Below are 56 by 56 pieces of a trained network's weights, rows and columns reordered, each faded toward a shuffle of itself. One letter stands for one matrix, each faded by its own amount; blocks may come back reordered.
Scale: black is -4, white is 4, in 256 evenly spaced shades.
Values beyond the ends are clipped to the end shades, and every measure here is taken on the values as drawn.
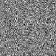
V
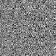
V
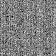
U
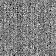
U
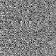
V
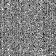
U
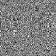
V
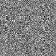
V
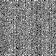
U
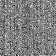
U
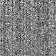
U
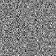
V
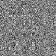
V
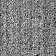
U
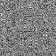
V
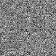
V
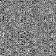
V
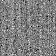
U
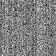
U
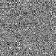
V
